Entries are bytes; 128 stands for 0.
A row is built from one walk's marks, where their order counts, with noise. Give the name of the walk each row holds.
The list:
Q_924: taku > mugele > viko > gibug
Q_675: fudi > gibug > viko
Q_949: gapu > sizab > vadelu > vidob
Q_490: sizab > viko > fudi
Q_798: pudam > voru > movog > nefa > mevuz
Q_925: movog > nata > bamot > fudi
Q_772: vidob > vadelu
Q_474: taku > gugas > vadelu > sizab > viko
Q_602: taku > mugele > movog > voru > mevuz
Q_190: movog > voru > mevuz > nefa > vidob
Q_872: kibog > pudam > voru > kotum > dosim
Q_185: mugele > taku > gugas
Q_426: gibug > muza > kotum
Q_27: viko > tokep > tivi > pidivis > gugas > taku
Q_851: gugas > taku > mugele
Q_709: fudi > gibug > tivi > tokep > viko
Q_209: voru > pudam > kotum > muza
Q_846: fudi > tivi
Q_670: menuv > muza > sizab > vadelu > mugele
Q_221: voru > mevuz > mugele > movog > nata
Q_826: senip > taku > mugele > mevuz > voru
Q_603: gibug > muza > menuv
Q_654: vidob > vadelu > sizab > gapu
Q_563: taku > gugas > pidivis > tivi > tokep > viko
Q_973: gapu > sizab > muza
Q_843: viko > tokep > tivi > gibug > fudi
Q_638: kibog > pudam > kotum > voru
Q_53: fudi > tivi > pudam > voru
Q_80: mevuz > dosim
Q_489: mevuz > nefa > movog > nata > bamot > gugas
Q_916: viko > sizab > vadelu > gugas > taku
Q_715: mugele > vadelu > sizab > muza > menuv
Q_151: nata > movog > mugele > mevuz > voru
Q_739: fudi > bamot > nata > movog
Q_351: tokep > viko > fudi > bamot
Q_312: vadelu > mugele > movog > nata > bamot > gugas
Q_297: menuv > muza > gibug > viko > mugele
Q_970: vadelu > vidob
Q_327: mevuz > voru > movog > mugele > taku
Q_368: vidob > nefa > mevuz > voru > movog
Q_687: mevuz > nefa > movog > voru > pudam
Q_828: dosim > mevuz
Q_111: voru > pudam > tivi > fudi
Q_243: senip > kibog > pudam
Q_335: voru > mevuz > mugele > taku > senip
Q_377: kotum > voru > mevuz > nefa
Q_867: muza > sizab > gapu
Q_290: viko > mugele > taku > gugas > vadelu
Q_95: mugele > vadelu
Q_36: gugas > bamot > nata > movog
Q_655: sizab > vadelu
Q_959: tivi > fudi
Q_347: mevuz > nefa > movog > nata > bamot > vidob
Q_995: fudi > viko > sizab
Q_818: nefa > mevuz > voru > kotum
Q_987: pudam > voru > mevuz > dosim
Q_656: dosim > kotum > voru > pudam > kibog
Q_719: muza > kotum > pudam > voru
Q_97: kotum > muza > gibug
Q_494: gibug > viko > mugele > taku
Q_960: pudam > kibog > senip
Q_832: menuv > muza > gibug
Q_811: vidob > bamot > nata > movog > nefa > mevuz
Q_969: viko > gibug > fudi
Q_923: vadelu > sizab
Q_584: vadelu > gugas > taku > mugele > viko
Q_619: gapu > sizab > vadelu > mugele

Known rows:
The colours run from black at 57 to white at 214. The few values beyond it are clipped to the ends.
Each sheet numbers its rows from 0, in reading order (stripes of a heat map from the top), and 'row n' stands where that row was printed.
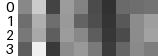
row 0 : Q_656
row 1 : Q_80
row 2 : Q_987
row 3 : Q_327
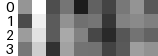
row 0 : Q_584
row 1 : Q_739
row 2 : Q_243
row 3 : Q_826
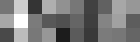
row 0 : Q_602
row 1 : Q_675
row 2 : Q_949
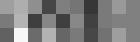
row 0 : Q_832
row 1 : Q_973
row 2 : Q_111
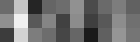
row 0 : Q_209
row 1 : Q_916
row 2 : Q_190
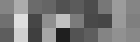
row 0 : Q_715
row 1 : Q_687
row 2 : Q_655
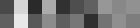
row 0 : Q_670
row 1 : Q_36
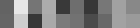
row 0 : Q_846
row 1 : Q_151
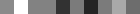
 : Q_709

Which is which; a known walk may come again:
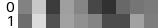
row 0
Q_656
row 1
Q_53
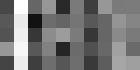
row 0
Q_925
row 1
Q_818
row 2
Q_327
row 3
Q_474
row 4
Q_377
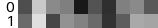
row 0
Q_970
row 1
Q_798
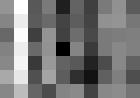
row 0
Q_584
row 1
Q_297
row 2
Q_851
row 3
Q_312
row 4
Q_335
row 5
Q_960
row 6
Q_97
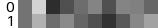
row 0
Q_426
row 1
Q_80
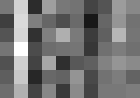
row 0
Q_826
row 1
Q_190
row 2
Q_368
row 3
Q_494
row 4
Q_655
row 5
Q_209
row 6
Q_973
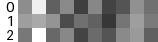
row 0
Q_916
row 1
Q_603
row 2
Q_490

